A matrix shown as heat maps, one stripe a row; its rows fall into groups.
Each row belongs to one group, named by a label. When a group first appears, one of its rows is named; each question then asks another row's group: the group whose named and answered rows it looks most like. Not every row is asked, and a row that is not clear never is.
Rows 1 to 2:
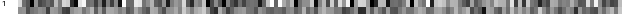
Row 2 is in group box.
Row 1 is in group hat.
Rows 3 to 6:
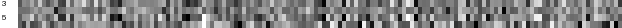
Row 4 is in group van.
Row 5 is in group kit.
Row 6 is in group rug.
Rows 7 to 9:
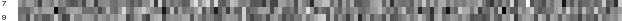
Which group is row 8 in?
van
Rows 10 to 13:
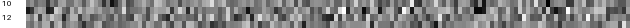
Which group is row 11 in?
rug
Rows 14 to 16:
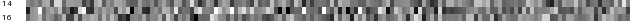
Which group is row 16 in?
kit
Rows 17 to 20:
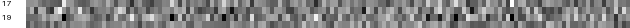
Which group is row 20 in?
rug
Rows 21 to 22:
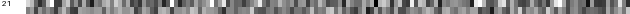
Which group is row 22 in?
box
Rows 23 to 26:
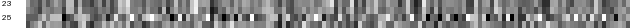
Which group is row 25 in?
van
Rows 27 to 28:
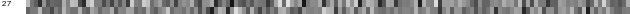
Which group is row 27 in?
hat
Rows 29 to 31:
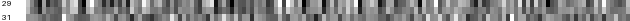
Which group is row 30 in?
hat
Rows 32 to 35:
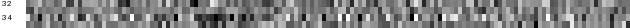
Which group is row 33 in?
rug
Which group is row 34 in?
hat
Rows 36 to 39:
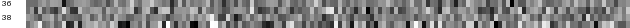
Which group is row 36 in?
van
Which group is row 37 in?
box
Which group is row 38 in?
box
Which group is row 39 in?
kit
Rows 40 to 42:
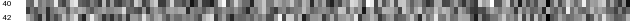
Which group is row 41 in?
rug
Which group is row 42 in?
hat
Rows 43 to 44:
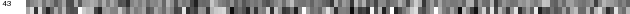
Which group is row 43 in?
kit
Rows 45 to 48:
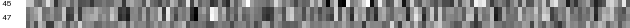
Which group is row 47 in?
kit
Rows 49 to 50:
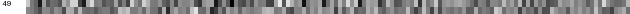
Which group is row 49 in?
hat
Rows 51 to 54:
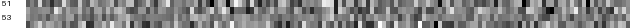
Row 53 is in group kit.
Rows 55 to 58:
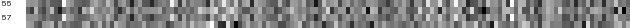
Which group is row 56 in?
rug
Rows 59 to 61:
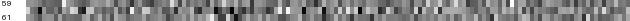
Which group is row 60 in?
hat
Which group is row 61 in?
box
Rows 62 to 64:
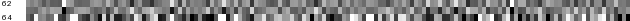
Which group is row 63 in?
van
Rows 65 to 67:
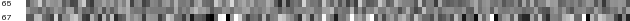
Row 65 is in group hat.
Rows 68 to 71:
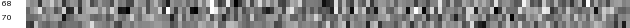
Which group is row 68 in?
box
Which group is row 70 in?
van
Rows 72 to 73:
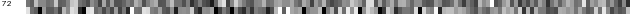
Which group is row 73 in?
hat
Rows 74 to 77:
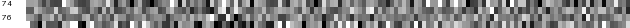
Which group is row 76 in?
box
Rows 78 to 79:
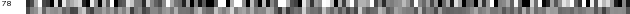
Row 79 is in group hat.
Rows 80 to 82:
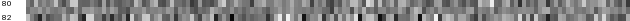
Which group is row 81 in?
kit
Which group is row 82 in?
hat
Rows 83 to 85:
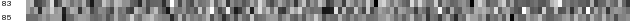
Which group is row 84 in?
box
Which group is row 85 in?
van
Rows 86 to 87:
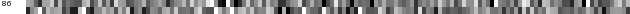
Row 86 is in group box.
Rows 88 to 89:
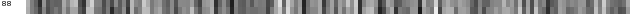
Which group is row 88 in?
hat
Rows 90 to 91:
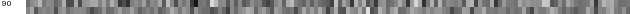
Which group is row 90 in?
kit
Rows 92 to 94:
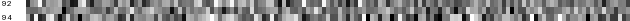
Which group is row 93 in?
van
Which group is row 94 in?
rug
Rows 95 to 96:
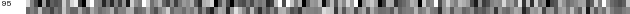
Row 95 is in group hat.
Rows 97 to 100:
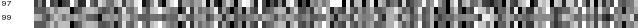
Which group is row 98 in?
van
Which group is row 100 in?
van
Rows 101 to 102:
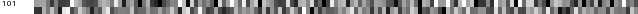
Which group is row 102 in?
rug
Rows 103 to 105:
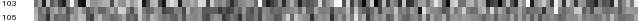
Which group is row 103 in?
box
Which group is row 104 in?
hat
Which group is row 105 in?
hat
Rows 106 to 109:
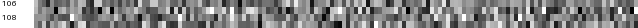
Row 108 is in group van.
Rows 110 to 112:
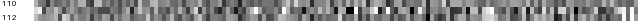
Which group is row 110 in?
hat
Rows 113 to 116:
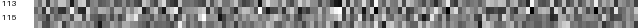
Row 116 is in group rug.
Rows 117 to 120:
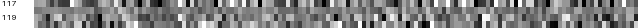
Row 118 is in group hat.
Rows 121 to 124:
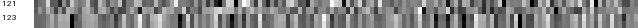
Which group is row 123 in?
van
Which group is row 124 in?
van
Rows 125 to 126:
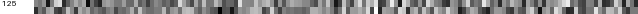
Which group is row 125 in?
rug
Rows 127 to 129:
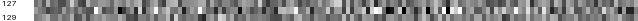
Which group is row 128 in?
hat
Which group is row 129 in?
kit
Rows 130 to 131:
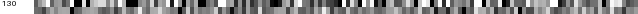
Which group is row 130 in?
kit
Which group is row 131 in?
van
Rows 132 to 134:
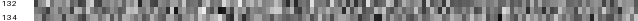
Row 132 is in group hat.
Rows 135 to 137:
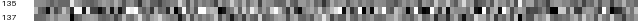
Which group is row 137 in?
van
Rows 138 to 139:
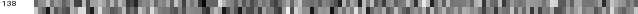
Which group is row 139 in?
hat
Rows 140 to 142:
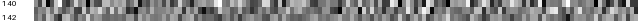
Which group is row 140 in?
rug
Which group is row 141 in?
kit
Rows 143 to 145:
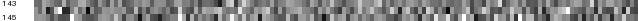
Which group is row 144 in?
rug
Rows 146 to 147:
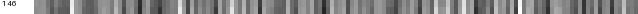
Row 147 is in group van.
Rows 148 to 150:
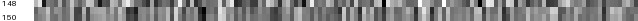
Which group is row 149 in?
kit
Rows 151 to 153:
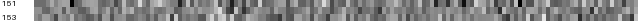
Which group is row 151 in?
van
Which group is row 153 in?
kit
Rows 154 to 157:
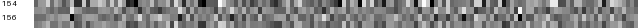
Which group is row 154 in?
kit
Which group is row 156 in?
van
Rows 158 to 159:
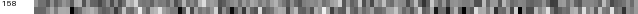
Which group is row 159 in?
van
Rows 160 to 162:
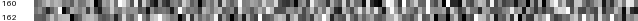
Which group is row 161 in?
rug
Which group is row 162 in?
van
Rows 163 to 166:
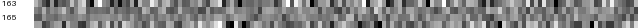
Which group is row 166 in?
box
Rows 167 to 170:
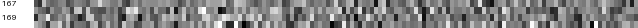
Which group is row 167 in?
rug
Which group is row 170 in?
box
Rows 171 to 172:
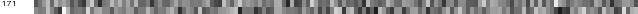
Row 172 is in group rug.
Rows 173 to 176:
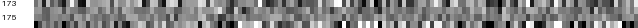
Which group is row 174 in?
box
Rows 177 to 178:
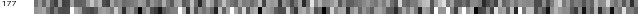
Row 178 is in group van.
